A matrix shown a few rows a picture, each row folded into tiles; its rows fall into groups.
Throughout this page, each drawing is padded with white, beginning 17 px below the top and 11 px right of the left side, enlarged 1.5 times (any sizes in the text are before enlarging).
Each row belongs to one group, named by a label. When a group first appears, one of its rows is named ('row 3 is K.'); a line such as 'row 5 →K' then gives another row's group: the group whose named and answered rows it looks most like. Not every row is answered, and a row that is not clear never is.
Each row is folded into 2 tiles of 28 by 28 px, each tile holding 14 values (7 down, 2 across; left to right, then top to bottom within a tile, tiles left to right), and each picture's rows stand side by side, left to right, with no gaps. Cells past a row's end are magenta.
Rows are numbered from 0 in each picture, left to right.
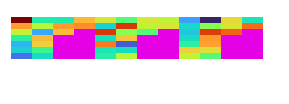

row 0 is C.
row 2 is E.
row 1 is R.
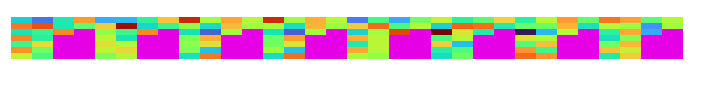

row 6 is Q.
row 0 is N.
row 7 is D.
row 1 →N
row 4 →N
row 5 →R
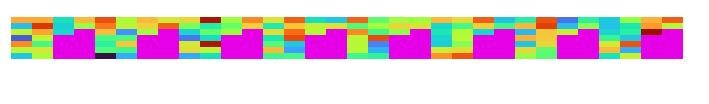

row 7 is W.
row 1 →C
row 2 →D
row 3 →R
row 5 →Q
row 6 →N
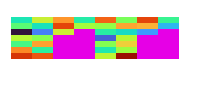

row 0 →Q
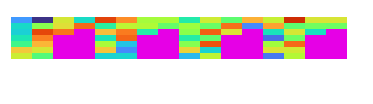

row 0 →E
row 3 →D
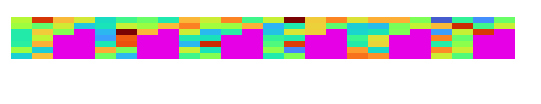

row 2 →C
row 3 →W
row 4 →Q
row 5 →N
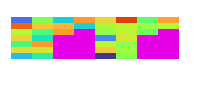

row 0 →N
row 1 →D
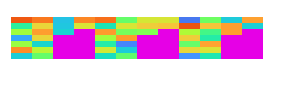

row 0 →D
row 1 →R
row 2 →N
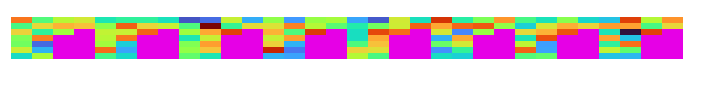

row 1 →R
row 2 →E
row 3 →R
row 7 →N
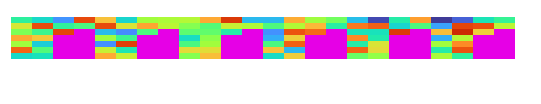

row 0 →N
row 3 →W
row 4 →N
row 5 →E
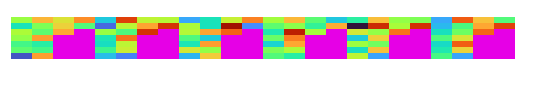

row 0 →W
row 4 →E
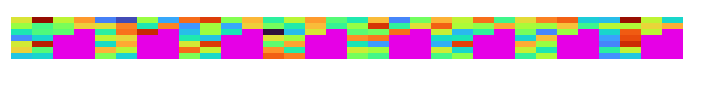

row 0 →D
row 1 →E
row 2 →D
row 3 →Q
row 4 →N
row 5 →C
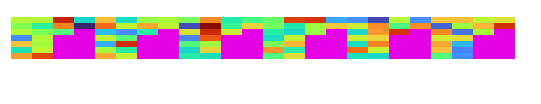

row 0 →Q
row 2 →E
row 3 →Q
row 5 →R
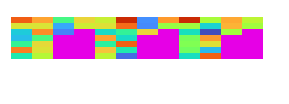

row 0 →D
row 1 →N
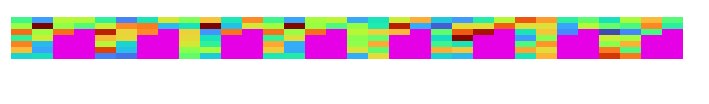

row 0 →R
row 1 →R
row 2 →N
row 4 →W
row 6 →D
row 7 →Q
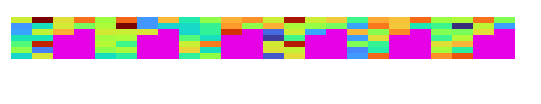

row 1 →N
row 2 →W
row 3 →D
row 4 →W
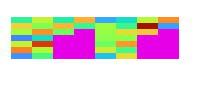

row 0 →D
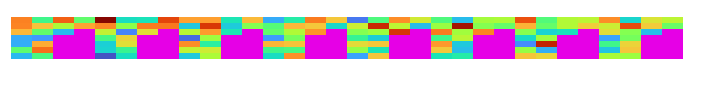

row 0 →C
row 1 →C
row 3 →W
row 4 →W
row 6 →C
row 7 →C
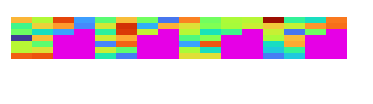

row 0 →Q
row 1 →E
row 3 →C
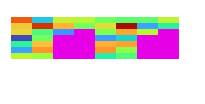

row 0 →C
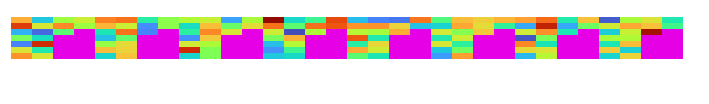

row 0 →C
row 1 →D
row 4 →N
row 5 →W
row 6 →D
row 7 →W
